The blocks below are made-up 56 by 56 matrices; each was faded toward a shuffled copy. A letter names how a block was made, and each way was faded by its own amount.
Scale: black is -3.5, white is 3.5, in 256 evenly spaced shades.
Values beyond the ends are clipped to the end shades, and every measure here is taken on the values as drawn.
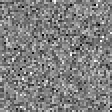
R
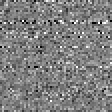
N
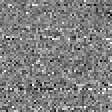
N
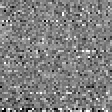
N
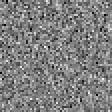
R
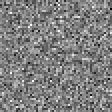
R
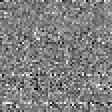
N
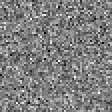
R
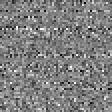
N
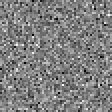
R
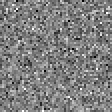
R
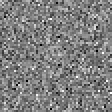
R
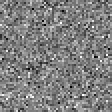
R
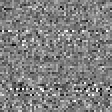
N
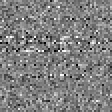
N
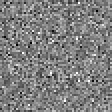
R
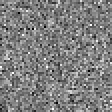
R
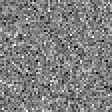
R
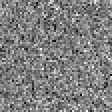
R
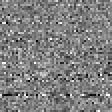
N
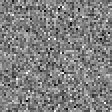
R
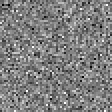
R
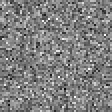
R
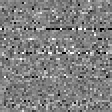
N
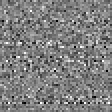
N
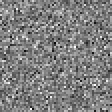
R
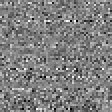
N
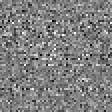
N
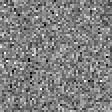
R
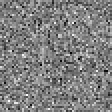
R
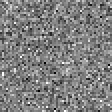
R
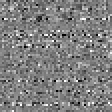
N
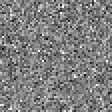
R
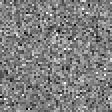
R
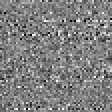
N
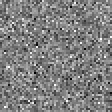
R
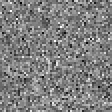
R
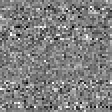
N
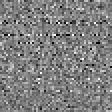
N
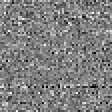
N
